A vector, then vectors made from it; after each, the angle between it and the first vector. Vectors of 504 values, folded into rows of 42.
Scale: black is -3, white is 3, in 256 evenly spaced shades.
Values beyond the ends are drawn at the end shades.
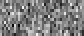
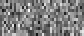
nearly opposite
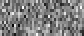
nearly parallel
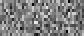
partly opposed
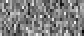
nearly parallel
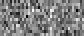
partly opposed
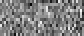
orthogonal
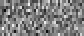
partly opposed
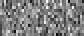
partly opposed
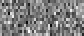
partly aligned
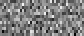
orthogonal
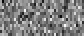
orthogonal
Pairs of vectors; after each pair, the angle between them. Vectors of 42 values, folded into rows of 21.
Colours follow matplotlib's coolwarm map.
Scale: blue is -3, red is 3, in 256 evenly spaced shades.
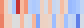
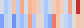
partly opposed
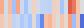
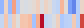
nearly opposite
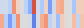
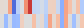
partly opposed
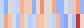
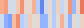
partly opposed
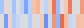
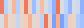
nearly opposite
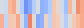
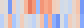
partly opposed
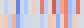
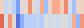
partly aligned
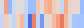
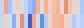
nearly parallel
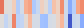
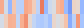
partly aligned
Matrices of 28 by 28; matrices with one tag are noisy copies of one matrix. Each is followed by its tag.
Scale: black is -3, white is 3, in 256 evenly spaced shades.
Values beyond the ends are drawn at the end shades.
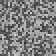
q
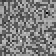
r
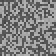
r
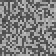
r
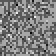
r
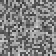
q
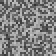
q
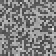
q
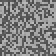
r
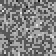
q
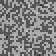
q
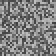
r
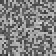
q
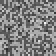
q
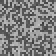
q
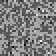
q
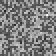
q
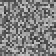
r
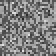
r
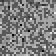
r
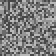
r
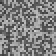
q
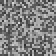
q
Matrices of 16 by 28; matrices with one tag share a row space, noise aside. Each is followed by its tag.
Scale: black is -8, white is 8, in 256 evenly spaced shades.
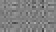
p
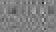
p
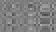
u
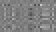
u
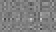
u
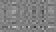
p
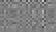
p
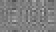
p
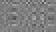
p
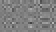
u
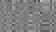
u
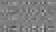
p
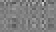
p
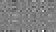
p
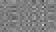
p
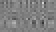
p
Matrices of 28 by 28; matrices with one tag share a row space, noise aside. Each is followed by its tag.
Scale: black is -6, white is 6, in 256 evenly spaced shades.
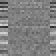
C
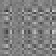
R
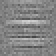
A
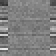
C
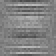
A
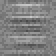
A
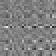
R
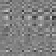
R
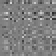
R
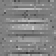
A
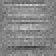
A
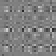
R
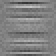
A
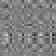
R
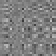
R
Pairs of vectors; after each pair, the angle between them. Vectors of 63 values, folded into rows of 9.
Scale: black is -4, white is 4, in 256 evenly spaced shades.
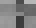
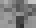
nearly parallel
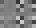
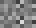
nearly parallel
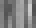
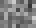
partly opposed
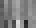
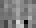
nearly parallel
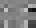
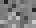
orthogonal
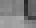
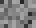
orthogonal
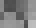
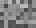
orthogonal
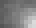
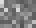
orthogonal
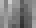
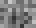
partly aligned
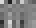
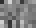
nearly opposite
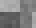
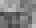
nearly parallel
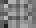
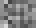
nearly opposite
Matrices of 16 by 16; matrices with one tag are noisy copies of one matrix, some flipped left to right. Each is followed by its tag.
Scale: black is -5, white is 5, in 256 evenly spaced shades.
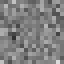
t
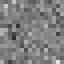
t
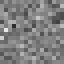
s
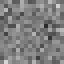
t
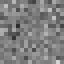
t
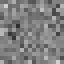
t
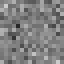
t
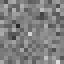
t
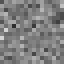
s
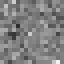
t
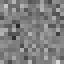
t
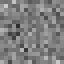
t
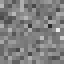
s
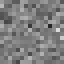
s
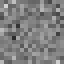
t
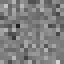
t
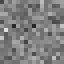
s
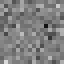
t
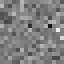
s
